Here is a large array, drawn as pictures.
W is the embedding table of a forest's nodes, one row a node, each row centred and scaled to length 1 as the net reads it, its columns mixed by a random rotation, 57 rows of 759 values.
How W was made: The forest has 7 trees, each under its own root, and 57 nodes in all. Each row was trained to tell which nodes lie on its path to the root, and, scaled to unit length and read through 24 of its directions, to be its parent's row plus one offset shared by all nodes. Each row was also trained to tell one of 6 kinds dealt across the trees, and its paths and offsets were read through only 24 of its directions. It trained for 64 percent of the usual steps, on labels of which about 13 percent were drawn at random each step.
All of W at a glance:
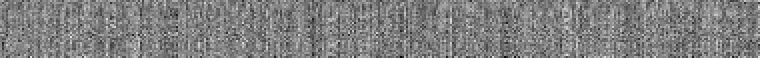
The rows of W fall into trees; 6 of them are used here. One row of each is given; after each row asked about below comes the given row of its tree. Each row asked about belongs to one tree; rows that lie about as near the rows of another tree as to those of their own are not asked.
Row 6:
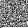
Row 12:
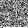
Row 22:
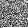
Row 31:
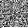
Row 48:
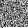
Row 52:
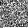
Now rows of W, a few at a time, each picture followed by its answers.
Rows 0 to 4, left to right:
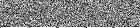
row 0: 6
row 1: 6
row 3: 52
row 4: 52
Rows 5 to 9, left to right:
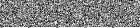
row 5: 6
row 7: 22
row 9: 22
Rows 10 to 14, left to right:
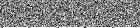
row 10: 48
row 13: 31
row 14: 31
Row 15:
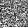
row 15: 31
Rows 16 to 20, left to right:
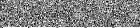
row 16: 12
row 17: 31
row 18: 22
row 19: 22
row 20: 22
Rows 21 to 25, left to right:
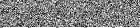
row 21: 6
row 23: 31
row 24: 6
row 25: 12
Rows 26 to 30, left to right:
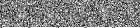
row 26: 22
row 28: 6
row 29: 22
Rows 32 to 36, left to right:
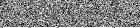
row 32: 12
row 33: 48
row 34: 6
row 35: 6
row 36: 12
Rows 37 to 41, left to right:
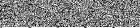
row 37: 31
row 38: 12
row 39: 6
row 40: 52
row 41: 12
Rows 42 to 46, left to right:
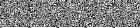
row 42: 31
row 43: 31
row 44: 52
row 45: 31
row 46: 52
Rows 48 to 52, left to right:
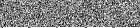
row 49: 31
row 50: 31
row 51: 12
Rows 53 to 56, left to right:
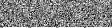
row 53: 6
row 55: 22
